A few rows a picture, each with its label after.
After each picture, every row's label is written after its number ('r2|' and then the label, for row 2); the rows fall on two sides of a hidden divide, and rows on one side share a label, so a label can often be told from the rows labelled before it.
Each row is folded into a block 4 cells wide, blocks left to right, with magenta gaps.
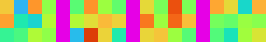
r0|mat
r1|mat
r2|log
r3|mat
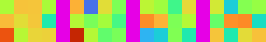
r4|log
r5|log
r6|mat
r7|log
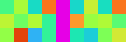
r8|mat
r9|mat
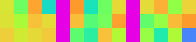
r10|log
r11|mat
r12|mat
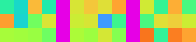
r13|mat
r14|mat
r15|log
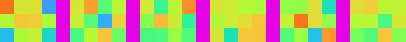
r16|mat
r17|mat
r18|mat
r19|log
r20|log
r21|mat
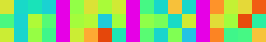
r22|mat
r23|mat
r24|mat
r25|log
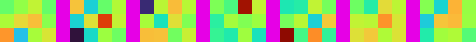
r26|log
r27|mat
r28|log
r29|mat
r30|log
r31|log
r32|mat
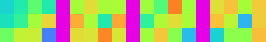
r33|mat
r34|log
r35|mat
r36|mat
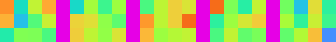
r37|mat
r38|log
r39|log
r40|mat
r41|mat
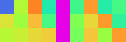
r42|log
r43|log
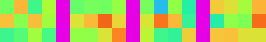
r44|mat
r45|log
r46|log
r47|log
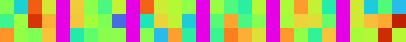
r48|log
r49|mat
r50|mat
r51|mat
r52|log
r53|log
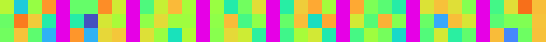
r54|mat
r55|log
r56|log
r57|mat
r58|mat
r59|mat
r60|mat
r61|log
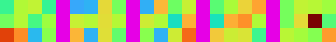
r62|log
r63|log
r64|log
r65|log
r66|log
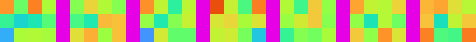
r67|mat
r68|log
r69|mat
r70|mat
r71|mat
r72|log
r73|log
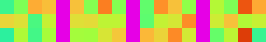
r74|mat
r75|log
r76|log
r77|mat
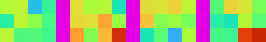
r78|mat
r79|log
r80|mat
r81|log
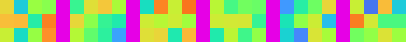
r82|log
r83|mat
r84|log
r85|mat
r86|mat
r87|mat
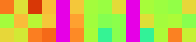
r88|log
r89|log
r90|mat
